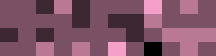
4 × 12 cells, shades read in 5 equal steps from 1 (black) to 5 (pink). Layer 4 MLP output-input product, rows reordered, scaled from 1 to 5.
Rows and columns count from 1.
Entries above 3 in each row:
3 1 3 4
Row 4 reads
3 3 4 3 4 3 5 3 1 3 4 3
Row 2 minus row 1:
0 0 1 -1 0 0 -1 -1 -1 0 -1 0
